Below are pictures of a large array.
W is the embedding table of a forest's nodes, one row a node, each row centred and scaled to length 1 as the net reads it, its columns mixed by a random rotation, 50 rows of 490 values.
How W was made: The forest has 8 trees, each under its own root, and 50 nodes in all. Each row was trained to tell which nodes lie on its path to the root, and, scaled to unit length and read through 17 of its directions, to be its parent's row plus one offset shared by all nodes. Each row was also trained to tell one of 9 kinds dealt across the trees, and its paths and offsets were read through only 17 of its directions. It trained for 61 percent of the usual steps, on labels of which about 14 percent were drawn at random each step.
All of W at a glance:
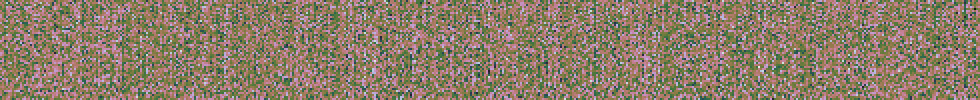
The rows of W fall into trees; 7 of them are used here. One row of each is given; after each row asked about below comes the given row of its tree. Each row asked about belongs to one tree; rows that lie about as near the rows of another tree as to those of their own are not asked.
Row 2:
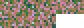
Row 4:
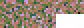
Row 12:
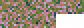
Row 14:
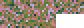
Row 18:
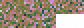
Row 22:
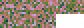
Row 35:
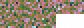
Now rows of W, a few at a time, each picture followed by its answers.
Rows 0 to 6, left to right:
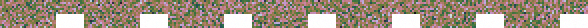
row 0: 12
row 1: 4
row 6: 4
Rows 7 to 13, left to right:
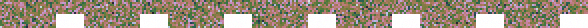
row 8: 14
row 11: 2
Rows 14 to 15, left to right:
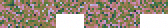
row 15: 22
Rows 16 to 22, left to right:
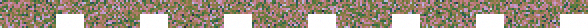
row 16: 2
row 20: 14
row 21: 4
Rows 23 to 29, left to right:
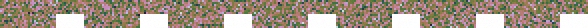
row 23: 18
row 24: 2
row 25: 14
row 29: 22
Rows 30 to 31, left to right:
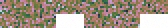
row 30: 14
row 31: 18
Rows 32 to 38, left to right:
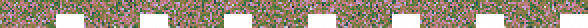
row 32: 12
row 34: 2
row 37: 12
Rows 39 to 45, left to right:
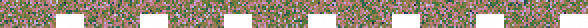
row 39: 18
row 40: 2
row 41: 4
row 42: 4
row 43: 12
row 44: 22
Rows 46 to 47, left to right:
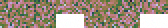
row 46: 2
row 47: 2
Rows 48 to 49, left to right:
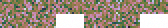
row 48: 22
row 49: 22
